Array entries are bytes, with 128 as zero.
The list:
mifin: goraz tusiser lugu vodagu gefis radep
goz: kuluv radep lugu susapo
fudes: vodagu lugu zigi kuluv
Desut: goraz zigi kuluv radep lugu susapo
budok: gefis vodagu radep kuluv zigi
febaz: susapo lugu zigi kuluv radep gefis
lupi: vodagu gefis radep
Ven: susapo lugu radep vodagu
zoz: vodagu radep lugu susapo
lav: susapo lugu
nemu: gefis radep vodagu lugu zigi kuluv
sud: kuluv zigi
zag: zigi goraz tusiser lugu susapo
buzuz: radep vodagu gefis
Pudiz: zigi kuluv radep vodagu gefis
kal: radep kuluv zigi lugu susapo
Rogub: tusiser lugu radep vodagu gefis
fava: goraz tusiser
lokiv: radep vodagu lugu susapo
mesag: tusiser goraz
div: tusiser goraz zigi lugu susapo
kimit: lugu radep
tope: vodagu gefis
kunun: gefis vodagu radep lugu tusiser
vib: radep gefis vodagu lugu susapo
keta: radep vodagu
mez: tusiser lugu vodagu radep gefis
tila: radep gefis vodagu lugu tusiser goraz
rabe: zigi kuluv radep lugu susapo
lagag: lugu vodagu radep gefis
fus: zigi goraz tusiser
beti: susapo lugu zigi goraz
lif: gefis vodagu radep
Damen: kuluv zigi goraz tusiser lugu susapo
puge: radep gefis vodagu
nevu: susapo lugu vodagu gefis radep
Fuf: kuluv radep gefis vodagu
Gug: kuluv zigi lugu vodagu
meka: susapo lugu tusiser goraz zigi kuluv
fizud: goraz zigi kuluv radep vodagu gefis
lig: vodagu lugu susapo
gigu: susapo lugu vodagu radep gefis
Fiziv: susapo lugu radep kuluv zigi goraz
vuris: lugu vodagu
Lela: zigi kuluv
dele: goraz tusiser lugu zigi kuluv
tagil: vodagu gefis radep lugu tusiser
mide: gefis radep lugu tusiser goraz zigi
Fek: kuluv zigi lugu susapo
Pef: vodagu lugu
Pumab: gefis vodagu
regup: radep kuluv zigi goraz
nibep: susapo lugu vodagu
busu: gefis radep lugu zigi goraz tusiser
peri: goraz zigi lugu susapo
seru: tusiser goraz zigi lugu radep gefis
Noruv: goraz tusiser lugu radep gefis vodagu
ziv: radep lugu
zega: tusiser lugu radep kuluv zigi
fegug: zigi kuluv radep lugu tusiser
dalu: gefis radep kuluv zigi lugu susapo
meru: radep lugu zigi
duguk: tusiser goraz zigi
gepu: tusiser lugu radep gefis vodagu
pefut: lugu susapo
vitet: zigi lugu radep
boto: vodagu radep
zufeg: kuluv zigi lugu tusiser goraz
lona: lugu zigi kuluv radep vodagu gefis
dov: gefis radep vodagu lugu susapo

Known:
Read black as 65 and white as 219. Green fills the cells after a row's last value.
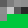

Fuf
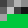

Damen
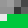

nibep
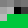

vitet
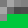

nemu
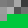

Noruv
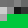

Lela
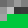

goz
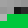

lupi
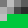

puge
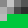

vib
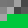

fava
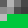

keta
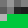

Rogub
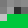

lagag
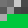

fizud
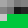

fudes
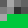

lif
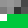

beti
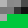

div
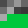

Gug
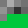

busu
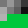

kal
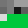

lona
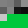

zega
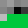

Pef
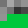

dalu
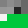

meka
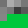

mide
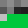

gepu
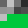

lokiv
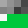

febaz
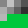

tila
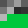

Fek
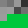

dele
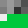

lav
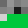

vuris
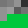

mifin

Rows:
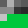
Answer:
ziv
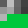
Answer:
buzuz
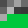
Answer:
zufeg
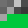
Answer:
Desut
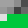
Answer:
nevu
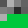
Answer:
Pumab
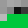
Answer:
tope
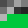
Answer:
sud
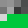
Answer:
Ven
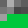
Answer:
kunun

